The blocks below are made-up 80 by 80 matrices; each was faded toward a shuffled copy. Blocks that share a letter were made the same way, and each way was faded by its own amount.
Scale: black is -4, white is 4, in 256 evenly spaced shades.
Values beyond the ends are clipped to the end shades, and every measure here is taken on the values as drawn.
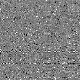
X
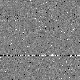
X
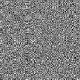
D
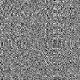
D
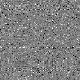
X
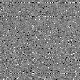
X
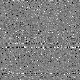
X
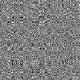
D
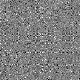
X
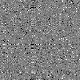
X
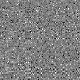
X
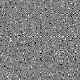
X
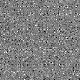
X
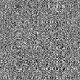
D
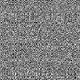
D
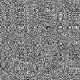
D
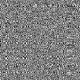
D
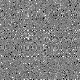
X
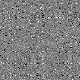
X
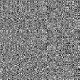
D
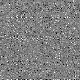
X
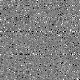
X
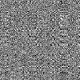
D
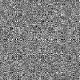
D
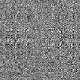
D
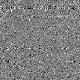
X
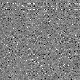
X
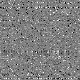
X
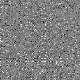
X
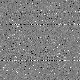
X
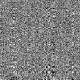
D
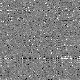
X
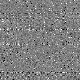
X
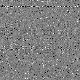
X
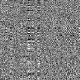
D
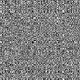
D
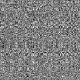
D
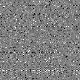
X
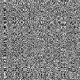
D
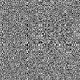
D
